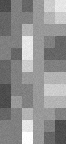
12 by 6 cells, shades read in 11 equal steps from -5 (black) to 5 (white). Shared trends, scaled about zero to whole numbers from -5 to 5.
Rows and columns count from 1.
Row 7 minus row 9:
1 -1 1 0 0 0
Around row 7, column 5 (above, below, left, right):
0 3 1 2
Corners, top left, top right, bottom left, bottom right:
-2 4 0 -2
